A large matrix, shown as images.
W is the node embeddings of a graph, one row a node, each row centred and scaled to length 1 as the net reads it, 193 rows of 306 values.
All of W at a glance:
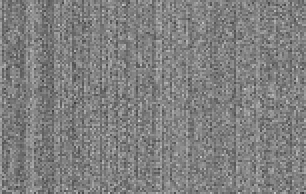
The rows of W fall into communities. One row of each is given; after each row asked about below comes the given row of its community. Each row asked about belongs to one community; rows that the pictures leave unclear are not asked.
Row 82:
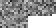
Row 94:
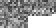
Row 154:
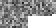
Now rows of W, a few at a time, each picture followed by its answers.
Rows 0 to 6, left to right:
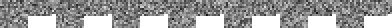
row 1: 82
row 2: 82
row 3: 154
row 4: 154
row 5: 154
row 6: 94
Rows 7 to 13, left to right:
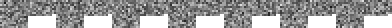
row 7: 82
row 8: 94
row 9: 154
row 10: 82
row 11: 154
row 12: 82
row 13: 94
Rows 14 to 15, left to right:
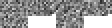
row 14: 154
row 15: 154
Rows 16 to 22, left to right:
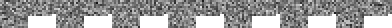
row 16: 82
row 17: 94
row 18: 154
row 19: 154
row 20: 82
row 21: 154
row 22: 82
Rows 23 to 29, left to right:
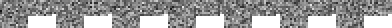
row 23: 82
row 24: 94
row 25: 82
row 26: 82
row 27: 82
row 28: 82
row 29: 94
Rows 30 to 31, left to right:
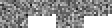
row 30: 82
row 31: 82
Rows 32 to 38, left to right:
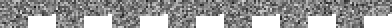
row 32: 94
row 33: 82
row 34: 94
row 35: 154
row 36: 94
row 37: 154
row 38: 94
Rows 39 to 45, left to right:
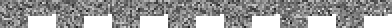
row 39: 94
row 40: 82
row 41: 82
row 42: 154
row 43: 82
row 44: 154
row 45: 94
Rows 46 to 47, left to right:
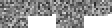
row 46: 154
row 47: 94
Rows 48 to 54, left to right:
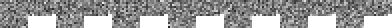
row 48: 154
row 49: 82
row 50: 154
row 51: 82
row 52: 154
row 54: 82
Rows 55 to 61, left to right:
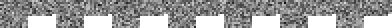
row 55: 154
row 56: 154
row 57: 82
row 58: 154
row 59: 82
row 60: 94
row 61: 82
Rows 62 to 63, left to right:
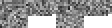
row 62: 154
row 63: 82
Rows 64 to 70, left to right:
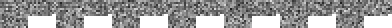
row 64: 154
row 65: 154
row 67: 154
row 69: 82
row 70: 94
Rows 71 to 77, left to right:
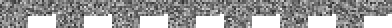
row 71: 82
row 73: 82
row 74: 82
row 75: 154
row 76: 82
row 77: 82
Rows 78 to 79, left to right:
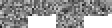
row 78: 154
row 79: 154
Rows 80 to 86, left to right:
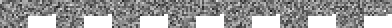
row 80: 82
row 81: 154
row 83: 154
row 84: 154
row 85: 94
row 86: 94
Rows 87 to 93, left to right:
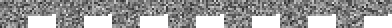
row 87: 94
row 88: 94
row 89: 94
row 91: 94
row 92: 94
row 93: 82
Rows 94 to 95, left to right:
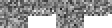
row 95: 94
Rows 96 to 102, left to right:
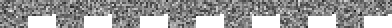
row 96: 82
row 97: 94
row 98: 154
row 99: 82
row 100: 154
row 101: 94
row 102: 154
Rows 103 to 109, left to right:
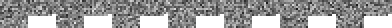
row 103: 82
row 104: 94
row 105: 94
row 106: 154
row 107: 154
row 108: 154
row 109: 82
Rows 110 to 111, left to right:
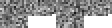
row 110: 94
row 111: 94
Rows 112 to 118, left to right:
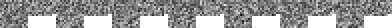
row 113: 94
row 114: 82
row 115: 94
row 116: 154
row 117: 94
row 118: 154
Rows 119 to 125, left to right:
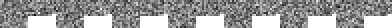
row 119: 82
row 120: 94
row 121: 82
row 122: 154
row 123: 94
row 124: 154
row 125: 154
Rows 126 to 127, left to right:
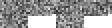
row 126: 94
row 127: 82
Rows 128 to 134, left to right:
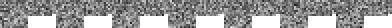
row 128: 154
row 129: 154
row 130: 154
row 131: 94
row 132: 94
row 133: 82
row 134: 82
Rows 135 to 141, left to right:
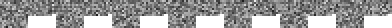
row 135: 82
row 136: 154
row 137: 154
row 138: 82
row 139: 154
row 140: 94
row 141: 94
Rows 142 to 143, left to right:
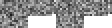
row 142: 82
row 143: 82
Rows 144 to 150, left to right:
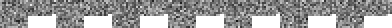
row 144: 82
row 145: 154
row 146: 94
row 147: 82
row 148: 94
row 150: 82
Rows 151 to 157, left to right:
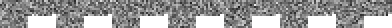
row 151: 82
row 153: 94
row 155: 94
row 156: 94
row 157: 82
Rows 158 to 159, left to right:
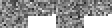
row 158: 82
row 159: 94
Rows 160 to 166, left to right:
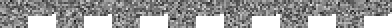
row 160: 94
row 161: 154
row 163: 82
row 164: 82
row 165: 94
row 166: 82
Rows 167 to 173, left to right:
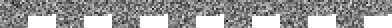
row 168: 94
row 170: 82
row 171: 94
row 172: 94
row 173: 94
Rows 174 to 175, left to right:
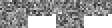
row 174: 154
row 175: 94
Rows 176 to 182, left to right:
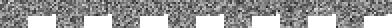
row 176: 154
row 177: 82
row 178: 154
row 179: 94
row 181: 94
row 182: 82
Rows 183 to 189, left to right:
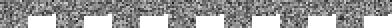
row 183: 94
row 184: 82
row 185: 82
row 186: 154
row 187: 94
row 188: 154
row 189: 154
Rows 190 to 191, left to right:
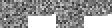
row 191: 94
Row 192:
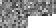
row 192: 82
